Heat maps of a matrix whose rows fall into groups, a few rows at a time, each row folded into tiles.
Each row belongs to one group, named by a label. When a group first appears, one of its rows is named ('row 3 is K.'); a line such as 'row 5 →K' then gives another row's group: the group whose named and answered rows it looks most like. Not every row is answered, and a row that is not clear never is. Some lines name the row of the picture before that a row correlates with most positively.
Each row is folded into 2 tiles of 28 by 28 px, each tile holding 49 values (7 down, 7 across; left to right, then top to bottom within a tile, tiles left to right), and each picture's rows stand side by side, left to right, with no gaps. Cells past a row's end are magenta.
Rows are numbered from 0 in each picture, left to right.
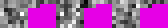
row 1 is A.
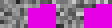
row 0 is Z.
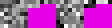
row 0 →Z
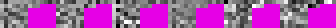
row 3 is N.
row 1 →Z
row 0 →N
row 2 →N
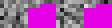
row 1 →N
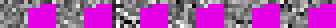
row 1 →A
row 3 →A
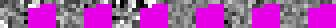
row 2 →A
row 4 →Z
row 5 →Z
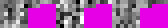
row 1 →Z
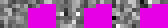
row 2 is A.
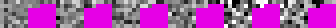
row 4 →A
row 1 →A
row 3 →Z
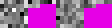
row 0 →Z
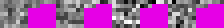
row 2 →N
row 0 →A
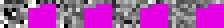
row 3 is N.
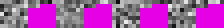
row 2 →N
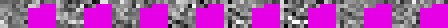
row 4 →N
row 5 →N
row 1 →N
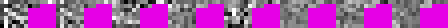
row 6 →N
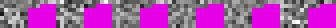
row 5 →N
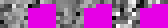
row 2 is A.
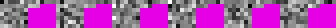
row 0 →Z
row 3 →Z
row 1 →N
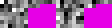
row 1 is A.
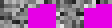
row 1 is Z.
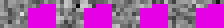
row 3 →N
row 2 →Z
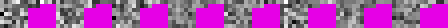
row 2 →A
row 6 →A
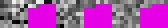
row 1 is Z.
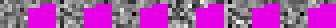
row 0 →Z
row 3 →A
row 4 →N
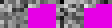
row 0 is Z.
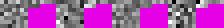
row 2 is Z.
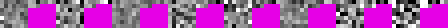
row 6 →Z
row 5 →N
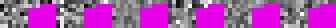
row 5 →A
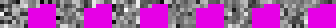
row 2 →Z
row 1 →A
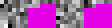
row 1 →A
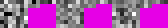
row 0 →Z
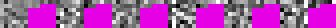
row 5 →Z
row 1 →A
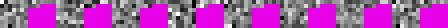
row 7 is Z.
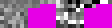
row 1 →N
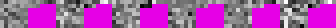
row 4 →Z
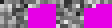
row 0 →Z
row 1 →A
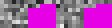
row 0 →N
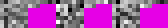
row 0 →N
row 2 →N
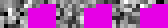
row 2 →N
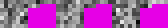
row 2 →A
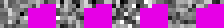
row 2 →A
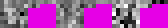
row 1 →A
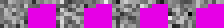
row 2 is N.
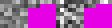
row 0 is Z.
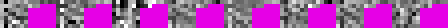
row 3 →N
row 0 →N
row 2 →A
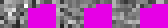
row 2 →N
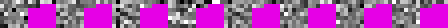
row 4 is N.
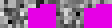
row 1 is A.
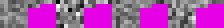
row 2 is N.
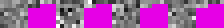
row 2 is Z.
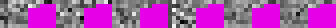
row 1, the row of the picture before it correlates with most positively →0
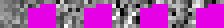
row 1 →Z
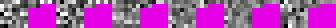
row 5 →Z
